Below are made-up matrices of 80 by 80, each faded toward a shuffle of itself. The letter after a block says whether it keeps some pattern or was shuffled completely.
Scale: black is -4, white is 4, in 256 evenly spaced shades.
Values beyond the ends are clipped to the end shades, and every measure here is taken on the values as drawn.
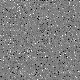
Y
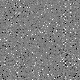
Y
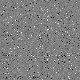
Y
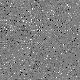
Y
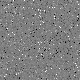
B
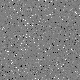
B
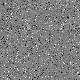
Y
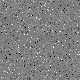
B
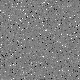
B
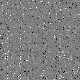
Y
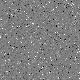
B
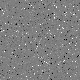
B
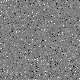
B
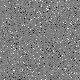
B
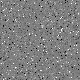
B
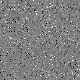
Y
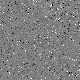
B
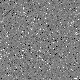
B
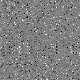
Y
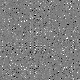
Y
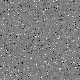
B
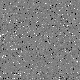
Y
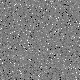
B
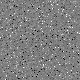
B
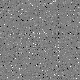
Y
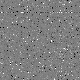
Y
